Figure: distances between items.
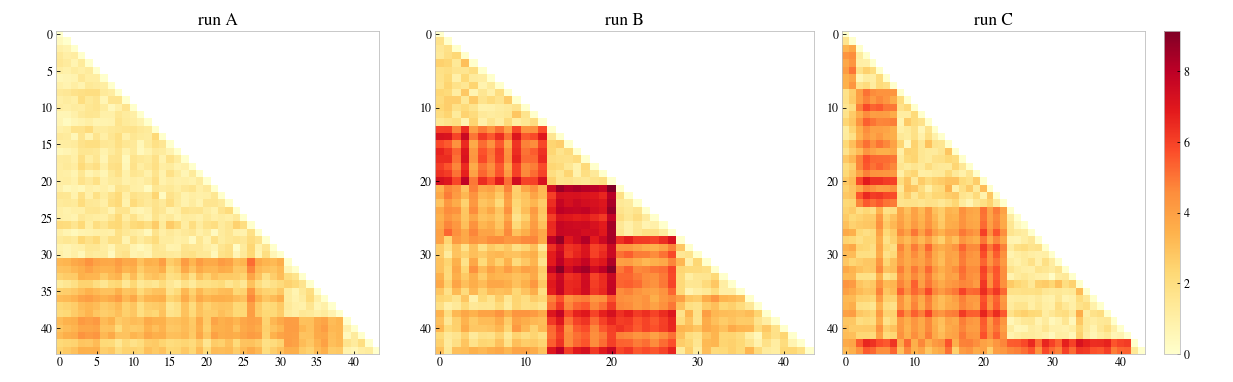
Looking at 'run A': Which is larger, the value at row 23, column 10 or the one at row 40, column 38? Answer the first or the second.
the second
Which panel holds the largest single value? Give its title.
run B
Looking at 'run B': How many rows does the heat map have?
44
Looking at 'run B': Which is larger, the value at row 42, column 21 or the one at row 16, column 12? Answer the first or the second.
the second
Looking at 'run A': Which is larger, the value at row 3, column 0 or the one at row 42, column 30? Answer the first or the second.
the second
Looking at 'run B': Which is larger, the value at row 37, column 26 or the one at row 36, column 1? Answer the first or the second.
the first
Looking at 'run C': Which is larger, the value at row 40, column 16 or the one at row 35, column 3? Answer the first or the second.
the first
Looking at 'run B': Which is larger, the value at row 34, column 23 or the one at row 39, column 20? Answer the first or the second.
the second
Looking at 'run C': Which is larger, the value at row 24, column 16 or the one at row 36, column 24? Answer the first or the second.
the first
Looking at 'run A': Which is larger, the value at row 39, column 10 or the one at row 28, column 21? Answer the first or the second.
the first
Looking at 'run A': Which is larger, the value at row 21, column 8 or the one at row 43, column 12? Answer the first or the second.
the second
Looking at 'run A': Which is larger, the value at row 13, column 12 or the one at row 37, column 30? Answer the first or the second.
the second
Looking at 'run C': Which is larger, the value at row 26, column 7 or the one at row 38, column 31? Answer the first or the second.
the first
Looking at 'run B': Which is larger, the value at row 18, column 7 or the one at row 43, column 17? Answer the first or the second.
the second
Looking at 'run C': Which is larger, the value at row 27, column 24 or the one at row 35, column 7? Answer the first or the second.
the second
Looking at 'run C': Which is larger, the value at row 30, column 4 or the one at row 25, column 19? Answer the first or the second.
the second
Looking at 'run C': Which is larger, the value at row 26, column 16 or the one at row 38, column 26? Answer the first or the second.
the first
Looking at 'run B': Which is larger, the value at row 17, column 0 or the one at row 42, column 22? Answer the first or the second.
the first
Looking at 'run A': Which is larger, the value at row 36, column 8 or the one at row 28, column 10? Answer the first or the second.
the first
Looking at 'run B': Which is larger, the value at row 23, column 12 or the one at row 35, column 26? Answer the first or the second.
the second
